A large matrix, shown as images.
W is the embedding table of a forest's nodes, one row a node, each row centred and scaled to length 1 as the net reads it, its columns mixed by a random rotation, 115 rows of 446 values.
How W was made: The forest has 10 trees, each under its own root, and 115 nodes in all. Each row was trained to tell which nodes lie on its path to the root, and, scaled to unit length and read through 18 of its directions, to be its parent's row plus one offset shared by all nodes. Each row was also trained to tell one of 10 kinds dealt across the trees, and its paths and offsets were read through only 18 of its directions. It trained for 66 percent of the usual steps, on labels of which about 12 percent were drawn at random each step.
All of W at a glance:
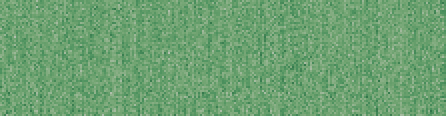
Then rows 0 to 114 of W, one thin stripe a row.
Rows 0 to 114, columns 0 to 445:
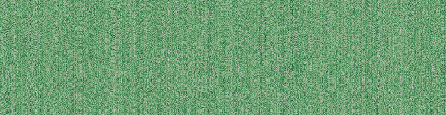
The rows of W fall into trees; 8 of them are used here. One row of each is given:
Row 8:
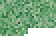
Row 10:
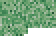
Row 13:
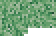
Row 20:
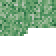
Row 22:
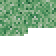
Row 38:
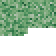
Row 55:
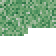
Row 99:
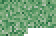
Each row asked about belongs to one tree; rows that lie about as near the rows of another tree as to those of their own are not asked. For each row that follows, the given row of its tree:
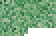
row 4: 99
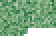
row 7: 22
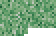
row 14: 38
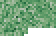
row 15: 38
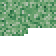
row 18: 8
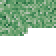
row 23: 13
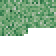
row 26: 8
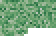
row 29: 13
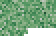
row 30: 10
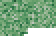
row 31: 55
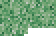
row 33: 38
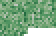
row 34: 20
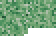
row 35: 8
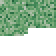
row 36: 20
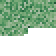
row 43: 8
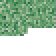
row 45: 13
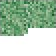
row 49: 8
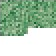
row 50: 20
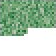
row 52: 13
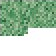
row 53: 55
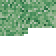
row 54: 55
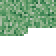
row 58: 20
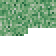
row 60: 38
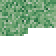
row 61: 55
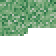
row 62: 22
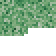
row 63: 99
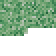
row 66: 22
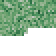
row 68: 13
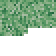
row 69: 13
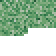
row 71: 22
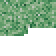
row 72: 38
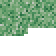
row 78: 38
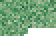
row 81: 22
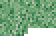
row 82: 38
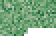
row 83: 13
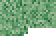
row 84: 55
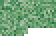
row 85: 8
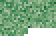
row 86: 8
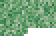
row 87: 22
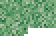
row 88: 55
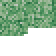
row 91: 20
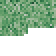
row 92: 99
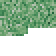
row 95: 38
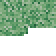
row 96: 55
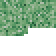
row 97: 38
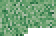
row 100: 13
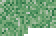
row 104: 55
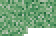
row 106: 20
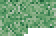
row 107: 99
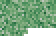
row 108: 10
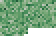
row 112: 55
